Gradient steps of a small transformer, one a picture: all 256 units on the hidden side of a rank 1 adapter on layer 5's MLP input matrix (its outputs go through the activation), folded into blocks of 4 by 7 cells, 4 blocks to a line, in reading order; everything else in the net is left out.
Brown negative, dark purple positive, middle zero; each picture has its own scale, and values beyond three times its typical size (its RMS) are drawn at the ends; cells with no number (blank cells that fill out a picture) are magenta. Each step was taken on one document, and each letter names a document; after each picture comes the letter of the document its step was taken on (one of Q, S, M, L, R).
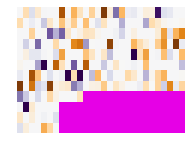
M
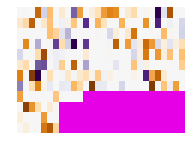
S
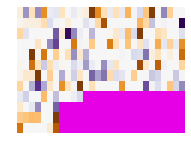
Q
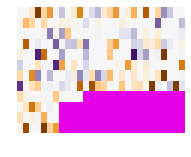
S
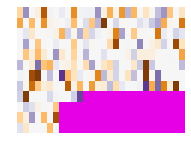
M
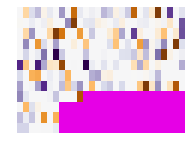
M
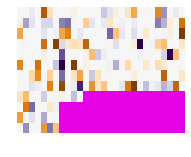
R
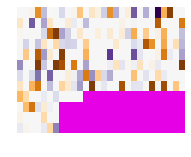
S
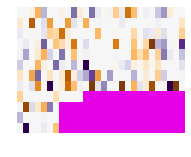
S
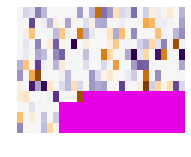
M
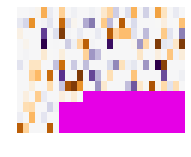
R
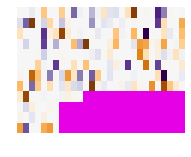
R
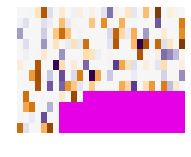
R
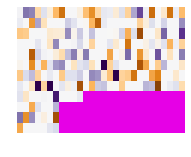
Q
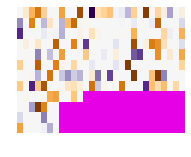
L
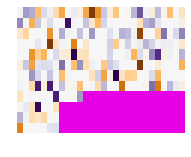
Q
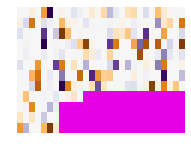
R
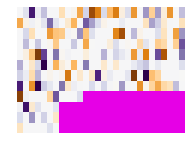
M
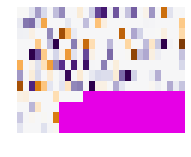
Q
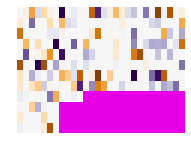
L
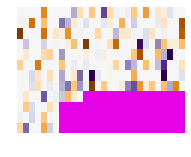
R
